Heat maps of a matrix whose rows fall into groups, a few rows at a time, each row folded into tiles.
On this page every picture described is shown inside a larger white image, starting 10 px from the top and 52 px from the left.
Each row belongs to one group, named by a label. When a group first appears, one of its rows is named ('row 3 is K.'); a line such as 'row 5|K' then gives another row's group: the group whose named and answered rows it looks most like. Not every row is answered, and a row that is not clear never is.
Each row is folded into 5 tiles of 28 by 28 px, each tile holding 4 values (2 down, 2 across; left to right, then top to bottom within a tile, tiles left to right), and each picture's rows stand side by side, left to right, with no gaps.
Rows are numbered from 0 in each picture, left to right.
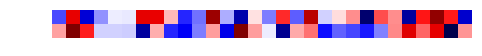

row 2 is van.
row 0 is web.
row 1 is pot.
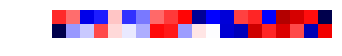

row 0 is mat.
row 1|van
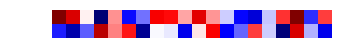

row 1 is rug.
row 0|mat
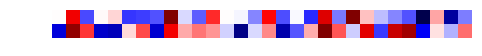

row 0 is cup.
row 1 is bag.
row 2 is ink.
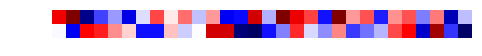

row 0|mat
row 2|rug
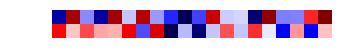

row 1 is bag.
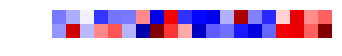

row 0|pot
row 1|van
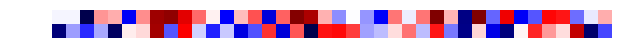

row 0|van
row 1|van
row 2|web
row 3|rug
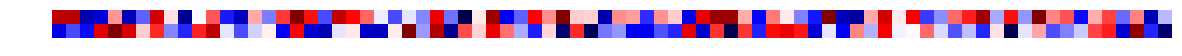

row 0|mat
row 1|web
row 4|van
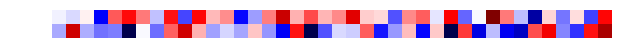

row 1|rug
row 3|bag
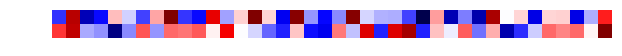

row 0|cup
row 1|web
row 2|ink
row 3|bag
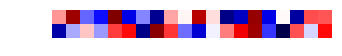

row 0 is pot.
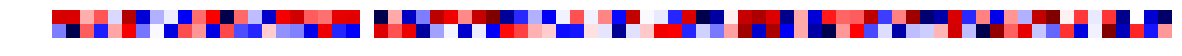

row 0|ink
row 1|van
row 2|mat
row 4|bag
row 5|cup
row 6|pot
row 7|ink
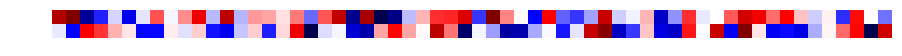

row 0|mat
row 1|rug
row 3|bag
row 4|bag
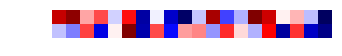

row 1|web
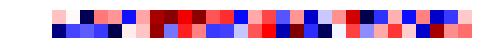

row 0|van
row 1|rug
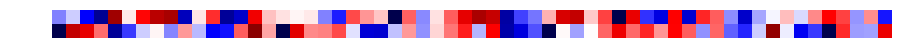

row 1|pot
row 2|bag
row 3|cup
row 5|cup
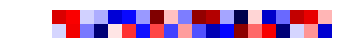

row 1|mat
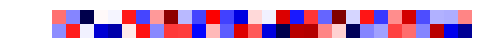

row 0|cup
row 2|rug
